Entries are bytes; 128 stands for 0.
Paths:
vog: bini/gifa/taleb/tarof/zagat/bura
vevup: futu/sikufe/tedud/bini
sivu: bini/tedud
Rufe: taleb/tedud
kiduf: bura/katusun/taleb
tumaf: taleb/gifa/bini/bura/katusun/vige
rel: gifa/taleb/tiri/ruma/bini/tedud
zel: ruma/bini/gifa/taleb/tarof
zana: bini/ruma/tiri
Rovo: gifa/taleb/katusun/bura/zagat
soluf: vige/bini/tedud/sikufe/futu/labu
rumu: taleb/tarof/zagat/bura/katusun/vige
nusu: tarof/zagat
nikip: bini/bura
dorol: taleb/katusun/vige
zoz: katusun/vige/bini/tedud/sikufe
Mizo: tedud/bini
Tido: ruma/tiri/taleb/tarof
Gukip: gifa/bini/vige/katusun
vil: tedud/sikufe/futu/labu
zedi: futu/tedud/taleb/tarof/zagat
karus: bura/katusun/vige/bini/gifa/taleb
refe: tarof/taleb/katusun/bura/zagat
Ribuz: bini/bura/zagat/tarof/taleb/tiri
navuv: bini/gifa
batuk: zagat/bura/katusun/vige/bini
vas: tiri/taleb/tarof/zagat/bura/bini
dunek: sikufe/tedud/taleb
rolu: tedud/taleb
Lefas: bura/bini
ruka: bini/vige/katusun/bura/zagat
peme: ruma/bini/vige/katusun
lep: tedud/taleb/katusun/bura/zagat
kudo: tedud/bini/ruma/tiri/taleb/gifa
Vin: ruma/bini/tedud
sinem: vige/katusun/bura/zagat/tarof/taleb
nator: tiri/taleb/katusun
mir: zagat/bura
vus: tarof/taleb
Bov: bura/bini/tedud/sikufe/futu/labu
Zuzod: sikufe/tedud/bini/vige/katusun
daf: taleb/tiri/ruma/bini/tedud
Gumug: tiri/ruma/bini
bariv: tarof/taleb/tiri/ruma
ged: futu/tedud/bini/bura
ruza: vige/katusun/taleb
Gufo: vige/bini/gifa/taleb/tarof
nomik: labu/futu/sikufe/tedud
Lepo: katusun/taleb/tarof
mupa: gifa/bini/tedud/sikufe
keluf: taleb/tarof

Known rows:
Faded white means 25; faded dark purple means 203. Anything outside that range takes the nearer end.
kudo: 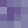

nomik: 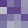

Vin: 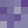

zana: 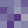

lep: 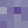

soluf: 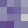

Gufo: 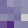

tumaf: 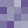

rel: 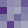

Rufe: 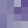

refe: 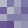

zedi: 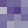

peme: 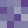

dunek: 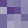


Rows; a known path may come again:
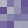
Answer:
bariv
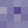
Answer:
lep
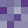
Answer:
zel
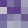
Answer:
nomik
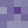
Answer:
rolu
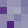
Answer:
Rovo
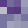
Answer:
vevup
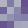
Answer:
rumu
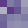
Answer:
Zuzod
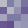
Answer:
refe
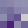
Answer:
ruka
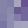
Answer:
Rufe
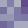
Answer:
keluf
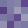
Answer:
peme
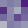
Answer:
Tido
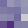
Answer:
Gufo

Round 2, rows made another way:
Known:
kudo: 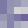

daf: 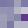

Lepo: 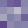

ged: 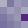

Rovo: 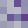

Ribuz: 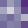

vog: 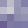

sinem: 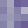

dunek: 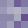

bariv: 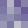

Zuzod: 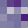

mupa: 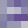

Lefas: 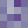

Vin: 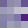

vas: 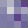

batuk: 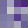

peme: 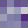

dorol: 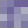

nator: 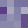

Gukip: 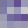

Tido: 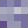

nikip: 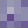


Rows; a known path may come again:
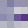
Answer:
rel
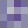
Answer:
Lefas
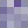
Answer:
kiduf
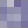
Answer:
vus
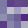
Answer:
zoz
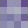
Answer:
sivu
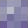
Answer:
nikip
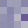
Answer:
Rufe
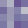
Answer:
sinem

